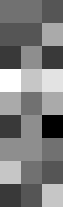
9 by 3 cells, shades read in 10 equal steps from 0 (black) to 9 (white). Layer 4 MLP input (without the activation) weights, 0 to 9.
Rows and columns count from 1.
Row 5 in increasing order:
4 6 6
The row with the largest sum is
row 4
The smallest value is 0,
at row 6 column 3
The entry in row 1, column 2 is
4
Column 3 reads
3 6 2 8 6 0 4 3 7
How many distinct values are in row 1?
2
